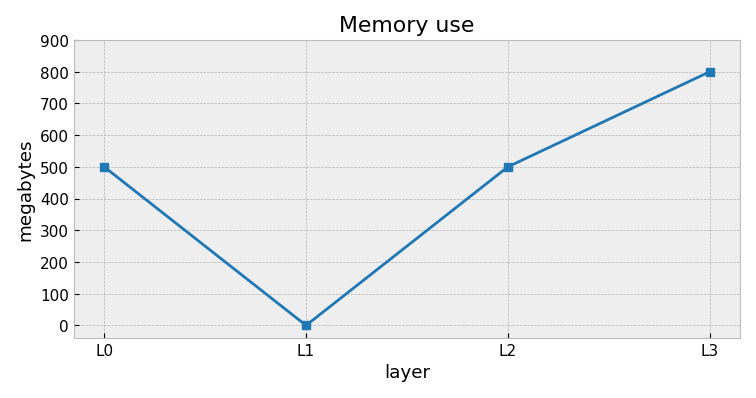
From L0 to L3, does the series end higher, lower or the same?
higher
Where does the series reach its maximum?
L3
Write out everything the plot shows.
Title: Memory use
x-axis: layer, ticks L0 L1 L2 L3
y-axis: megabytes, ticks 0 100 200 300 400 500 600 700 800 900
Values:
500 0 500 800
